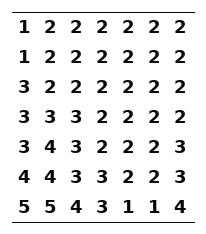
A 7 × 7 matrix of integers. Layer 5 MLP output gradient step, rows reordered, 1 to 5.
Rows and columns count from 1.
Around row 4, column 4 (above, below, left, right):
2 2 3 2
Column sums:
20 22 19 16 13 13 18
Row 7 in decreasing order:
5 5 4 4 3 1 1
